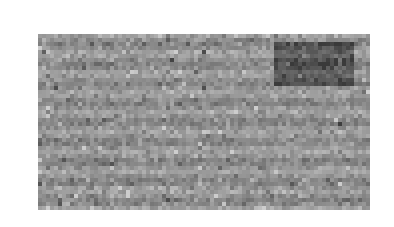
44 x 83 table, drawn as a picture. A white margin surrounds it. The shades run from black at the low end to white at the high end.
Ninth with the lowest average: top right. Mirror symmetry: none. Stripes: horizontal, repeating 9 times. Odd patch: lower, in the top right.
